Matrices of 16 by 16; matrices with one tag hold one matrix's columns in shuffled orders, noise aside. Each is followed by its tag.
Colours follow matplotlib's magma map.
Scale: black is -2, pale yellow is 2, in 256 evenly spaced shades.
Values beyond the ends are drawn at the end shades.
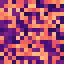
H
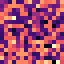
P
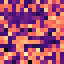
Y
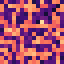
Y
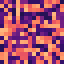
Y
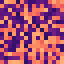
P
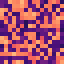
H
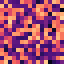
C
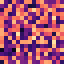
C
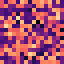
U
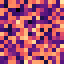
U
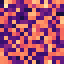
U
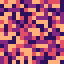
U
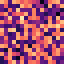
U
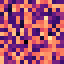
Y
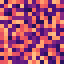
U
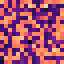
U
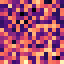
P
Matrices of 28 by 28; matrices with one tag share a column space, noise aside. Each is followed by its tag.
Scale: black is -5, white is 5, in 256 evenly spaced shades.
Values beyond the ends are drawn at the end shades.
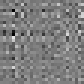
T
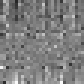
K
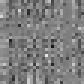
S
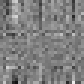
K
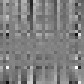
K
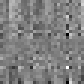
K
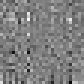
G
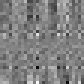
K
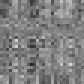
S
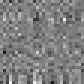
G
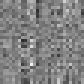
S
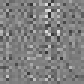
T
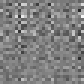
T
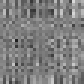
S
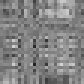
S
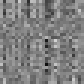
S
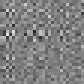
T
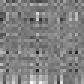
G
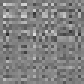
T
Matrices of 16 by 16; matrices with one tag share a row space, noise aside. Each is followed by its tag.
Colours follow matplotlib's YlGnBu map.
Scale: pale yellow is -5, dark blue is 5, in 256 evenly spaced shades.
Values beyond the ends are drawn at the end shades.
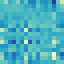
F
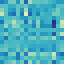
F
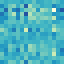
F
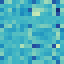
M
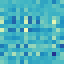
F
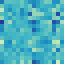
M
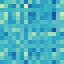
F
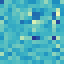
M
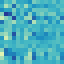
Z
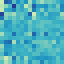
Z
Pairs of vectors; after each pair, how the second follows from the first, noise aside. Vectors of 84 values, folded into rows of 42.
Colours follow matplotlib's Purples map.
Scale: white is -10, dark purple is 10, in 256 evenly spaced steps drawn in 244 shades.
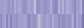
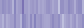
wrapped around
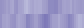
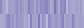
shuffled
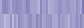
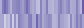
scaled up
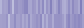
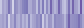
scaled up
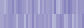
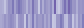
scaled up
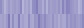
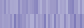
wrapped around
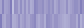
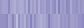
shuffled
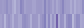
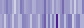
scaled up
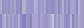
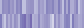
scaled up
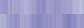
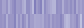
shuffled
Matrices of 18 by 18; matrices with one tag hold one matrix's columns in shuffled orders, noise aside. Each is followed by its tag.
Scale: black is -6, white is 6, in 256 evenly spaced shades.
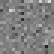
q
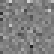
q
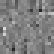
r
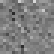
q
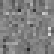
r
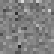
q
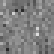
r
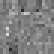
r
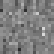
r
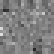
r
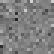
q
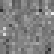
r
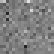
q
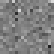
q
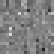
r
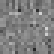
r
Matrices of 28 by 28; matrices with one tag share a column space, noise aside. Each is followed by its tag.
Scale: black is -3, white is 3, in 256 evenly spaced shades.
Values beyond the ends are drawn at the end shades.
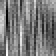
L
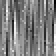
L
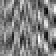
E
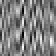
E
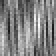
L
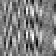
E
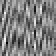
E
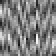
E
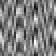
E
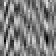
E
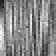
L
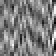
E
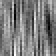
L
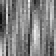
L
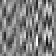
E
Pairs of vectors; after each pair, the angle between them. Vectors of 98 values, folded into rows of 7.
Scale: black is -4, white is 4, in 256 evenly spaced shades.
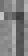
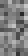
partly aligned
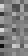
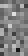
partly aligned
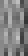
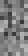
partly opposed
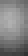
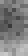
nearly opposite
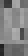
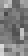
nearly opposite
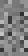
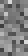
partly aligned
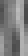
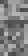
orthogonal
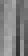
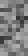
orthogonal
